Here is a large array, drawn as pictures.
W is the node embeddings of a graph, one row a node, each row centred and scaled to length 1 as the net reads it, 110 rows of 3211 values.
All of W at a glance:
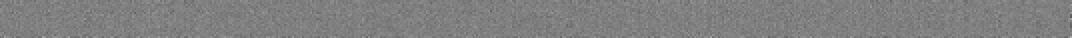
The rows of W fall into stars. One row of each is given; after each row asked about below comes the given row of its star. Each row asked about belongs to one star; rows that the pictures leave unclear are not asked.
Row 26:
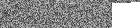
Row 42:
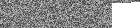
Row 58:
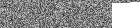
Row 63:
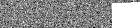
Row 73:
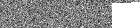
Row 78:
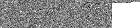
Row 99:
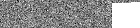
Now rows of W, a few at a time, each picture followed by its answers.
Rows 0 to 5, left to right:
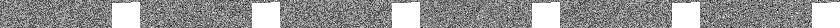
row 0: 78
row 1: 63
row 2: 63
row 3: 78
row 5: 58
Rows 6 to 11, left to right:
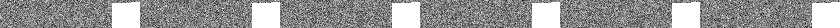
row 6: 99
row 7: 73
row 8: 78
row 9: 58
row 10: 78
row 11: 78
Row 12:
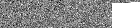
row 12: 58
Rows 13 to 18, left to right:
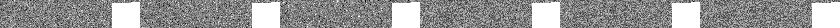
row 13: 63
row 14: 58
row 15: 26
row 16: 42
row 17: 42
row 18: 42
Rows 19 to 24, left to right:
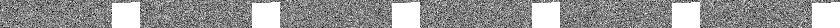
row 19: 99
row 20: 58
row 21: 63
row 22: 63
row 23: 42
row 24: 42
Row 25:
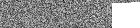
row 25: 99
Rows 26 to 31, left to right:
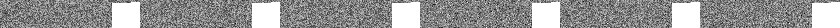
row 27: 99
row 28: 78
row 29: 73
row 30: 26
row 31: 58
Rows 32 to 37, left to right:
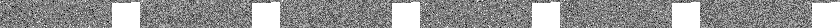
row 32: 26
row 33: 26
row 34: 78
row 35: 26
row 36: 99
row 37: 58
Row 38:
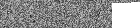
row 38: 63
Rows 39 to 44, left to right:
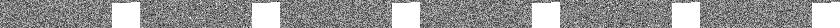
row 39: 58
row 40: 58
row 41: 58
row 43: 42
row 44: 26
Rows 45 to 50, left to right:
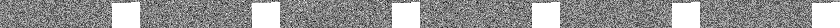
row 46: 42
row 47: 63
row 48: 73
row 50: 73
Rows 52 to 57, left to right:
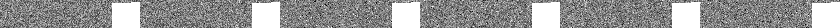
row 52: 42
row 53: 58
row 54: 78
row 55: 99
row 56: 63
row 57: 58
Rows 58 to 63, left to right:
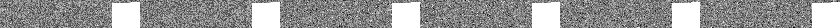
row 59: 99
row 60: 99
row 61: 99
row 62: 73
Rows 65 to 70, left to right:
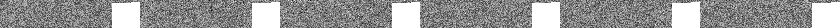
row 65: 63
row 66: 78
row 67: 63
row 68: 42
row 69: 99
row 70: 26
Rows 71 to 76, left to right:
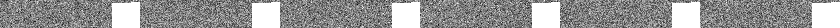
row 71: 63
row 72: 73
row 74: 63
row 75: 26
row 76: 63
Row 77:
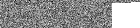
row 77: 42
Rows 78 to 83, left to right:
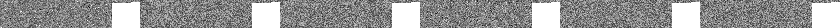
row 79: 63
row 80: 63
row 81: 73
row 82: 63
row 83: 42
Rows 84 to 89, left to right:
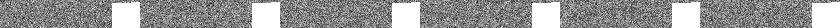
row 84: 42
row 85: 99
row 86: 73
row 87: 73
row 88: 42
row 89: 58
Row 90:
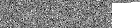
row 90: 99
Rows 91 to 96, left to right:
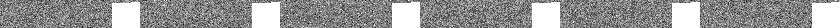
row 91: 78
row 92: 63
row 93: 26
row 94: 42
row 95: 58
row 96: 73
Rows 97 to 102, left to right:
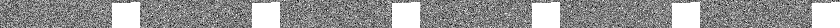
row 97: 26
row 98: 78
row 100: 42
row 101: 99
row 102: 42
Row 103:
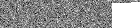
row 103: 73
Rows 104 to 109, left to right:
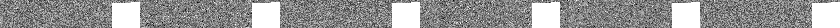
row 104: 99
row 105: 58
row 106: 42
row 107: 42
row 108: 63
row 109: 99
